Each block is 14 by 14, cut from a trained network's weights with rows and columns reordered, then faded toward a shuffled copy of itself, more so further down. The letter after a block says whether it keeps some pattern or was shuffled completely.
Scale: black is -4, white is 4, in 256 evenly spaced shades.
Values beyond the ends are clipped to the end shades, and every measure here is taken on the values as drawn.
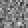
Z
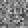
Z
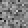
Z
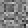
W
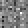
W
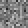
Z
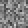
Z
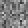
W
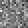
Z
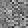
W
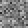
Z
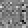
W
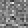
W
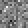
Z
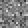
Z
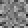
W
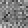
Z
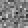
Z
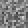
W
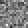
Z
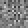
W
